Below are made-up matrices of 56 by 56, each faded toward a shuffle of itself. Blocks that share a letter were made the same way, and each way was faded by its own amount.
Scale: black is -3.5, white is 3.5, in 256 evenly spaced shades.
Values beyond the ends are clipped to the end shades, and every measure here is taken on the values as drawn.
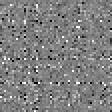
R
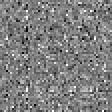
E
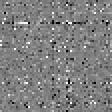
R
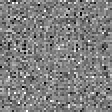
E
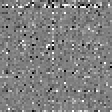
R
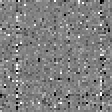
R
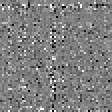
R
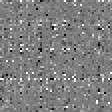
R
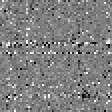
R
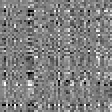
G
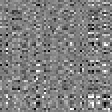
G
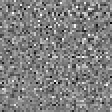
E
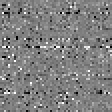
R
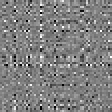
G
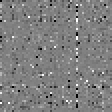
R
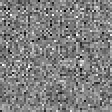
E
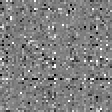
R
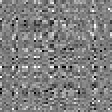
G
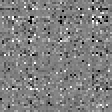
R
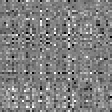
G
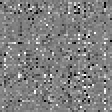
R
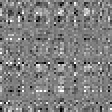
G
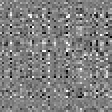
G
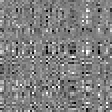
G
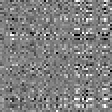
G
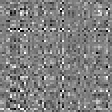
G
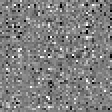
R
